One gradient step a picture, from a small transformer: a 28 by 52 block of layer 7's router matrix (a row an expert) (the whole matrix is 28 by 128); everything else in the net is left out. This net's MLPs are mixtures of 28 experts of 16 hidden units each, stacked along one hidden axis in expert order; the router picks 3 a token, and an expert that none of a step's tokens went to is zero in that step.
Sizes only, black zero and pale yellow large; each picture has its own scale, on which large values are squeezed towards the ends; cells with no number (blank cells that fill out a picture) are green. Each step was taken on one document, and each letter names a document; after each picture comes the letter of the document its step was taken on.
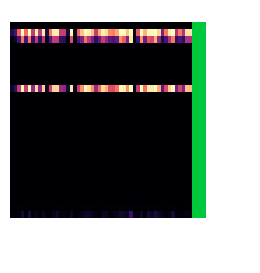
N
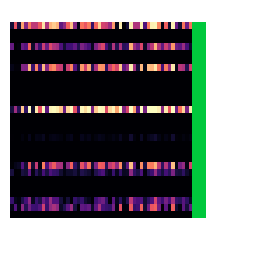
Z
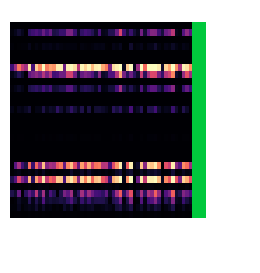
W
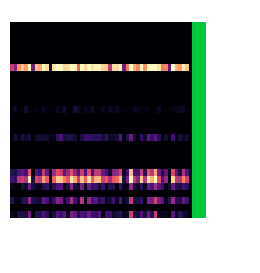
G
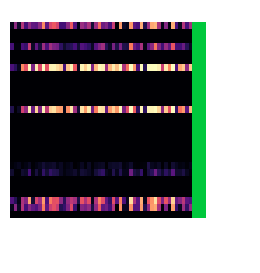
Z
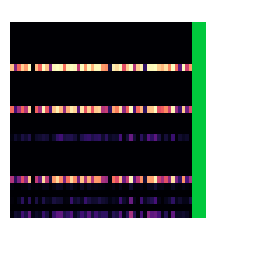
G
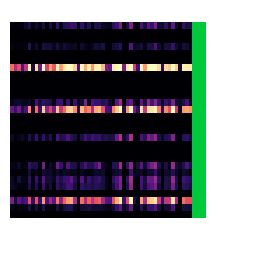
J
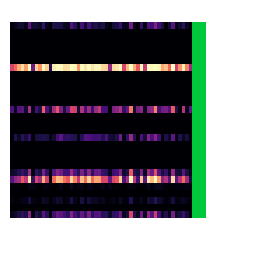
G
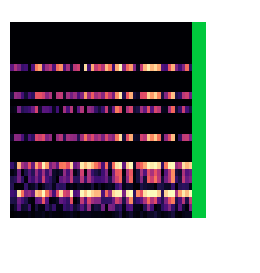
W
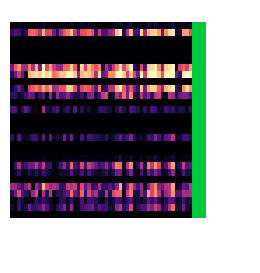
W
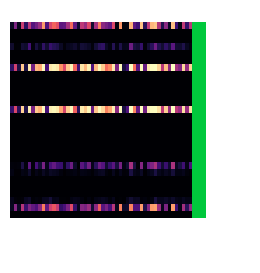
Z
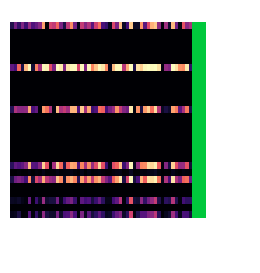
J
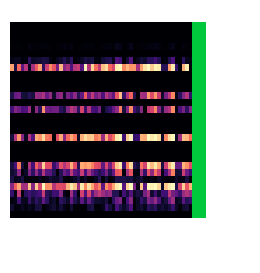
W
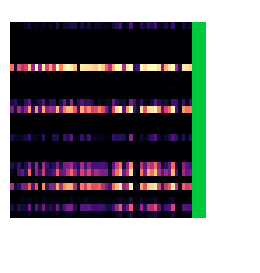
J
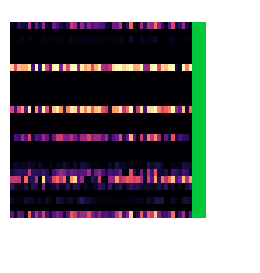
G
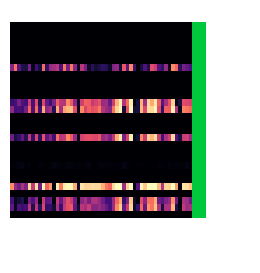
J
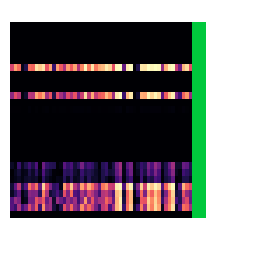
W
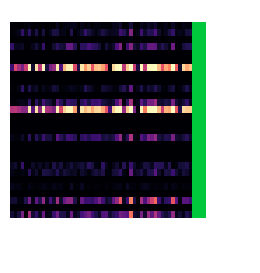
J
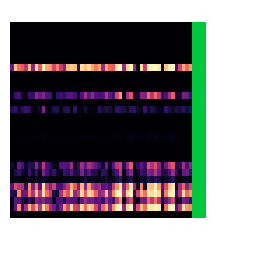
W
